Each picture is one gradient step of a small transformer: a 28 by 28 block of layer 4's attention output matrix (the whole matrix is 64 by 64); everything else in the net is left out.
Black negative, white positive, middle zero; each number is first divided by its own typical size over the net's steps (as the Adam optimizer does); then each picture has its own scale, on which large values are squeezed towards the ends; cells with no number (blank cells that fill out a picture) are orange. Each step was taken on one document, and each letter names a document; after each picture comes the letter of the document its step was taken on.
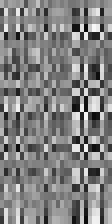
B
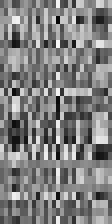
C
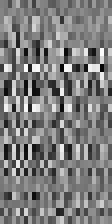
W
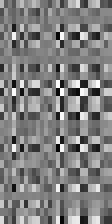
B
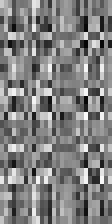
B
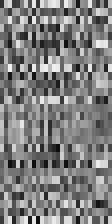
W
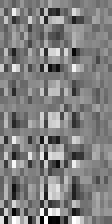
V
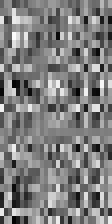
B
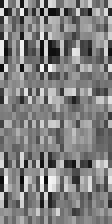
W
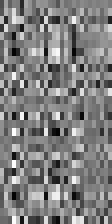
V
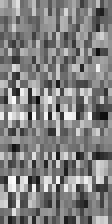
C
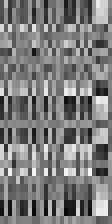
C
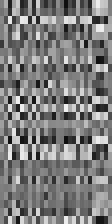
C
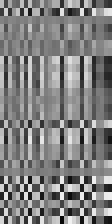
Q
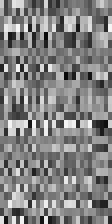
W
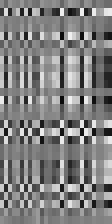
Q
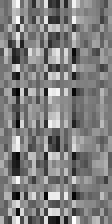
V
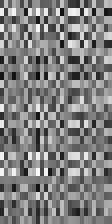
Q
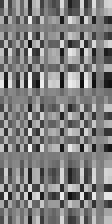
Q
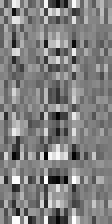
V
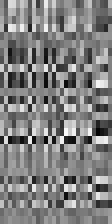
C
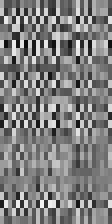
C
